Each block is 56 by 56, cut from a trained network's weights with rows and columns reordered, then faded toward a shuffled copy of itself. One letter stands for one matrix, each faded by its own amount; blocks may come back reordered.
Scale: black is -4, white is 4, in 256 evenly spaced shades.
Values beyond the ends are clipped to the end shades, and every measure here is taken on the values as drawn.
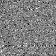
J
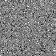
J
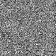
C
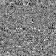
J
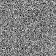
C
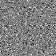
J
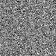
C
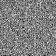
C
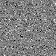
J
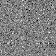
J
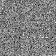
C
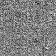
C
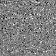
J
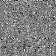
J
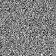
C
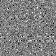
J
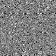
J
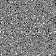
J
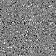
J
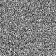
C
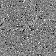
J
